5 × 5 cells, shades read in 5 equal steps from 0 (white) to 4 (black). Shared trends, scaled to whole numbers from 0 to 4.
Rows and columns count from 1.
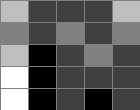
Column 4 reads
3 3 2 3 4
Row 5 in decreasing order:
4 4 3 3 0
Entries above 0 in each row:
5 5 5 4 4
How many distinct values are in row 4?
3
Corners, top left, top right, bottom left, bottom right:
1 1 0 3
